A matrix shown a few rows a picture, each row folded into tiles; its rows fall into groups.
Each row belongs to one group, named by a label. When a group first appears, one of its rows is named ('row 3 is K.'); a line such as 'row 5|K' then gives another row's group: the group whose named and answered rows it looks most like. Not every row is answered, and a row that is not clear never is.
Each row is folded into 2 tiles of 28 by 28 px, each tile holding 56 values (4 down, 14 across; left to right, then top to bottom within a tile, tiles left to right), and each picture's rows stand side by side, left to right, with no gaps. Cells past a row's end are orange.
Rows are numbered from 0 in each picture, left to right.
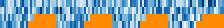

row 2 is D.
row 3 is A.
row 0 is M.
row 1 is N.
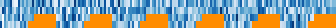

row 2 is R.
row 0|R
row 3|D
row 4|A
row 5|D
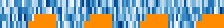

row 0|N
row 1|R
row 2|M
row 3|A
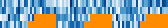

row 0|R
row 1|N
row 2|N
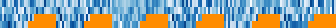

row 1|N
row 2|A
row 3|N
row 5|N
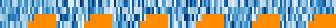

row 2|M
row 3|D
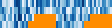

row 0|N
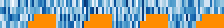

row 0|R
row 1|M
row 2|M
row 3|M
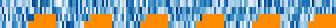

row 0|A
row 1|N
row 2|N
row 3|R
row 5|D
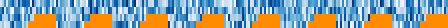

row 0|D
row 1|A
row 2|M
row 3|R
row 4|N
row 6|A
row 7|N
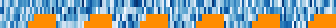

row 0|D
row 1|R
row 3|M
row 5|M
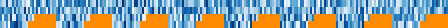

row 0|N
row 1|D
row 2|D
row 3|N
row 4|M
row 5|A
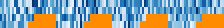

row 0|A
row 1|R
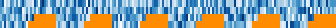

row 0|A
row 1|D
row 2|A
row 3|D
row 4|R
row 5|N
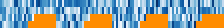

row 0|N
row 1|D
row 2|A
